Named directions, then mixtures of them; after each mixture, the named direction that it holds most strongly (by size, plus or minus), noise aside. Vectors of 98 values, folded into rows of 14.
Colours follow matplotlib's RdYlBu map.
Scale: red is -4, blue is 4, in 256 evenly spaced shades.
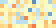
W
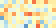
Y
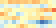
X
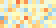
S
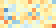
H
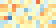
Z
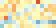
Z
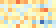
X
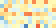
Y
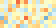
S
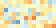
H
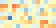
Z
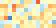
Z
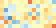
H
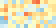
Y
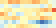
X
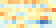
X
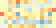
X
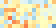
H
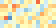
Z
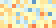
W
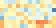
X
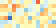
Z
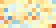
H
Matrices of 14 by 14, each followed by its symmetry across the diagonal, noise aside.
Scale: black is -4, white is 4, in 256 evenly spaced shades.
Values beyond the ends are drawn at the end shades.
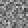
neither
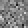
neither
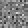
antisymmetric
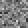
neither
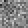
symmetric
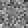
antisymmetric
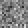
neither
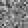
antisymmetric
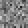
neither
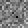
symmetric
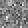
neither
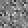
symmetric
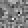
antisymmetric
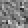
antisymmetric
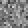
neither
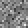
symmetric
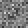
symmetric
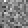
neither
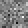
antisymmetric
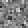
antisymmetric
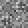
symmetric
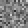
antisymmetric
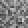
antisymmetric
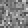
neither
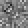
symmetric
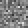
neither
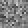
antisymmetric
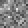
symmetric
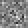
symmetric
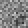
symmetric
